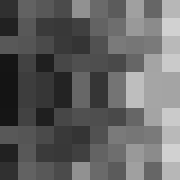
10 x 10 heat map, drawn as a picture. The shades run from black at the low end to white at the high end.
Slope: up to the right. Mirror symmetry: top to bottom. Ninth with the lowest average: middle left.
